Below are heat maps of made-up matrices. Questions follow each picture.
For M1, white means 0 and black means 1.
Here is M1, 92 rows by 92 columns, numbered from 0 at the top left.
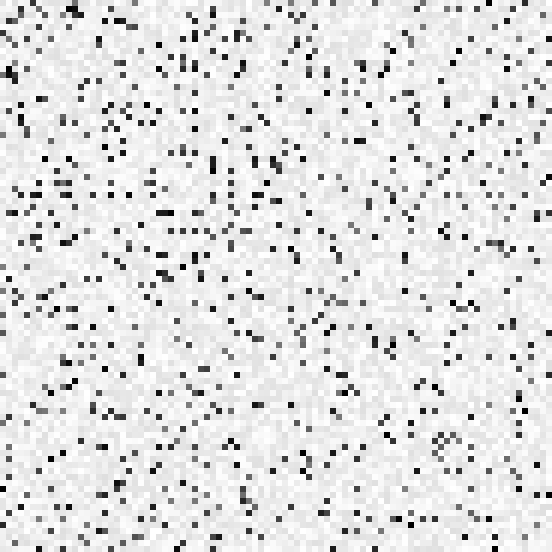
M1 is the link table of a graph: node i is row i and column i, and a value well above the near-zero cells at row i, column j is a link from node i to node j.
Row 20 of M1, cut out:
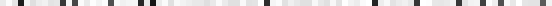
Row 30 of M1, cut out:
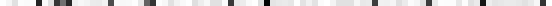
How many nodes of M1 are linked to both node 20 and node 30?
7
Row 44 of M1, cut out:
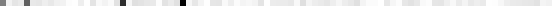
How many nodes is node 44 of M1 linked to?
4
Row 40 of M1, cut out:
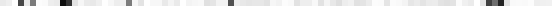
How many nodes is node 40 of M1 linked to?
9
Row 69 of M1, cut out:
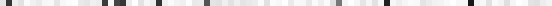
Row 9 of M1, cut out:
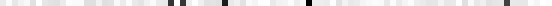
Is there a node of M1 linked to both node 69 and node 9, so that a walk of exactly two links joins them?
no
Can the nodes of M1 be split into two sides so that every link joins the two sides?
yes
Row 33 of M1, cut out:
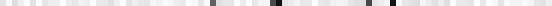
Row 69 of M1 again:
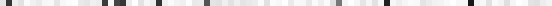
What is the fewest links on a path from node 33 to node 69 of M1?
3
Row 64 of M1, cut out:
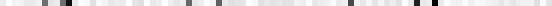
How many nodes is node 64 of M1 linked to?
8
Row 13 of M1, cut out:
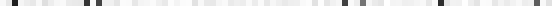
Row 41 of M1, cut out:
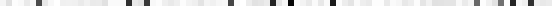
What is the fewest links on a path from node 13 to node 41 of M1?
3
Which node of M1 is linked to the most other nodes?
node 32
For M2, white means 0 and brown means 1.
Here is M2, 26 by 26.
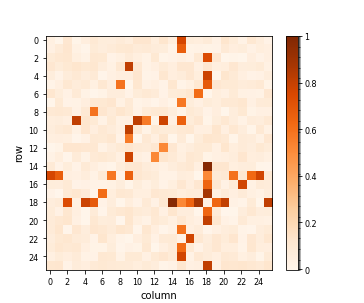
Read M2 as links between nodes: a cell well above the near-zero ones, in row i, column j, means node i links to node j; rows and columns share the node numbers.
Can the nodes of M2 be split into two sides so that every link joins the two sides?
yes
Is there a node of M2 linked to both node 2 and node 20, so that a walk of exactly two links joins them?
yes
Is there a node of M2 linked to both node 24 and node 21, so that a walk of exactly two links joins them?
yes
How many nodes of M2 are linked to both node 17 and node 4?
1
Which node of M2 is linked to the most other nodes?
node 18
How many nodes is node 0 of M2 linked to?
1
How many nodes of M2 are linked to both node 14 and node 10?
0
